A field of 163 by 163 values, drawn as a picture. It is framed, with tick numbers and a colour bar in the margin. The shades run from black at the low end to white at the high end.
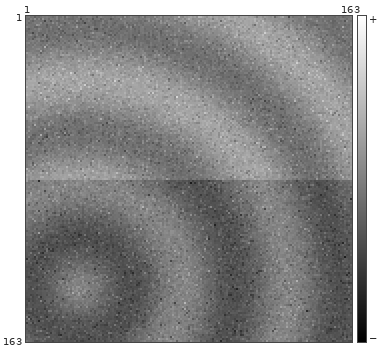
Average level on the scale: 50%. Seam: horizontal, 50% of the way down, the top part higher. Rings: centred on the bottom left. Ninth with the lowest average: bottom left.
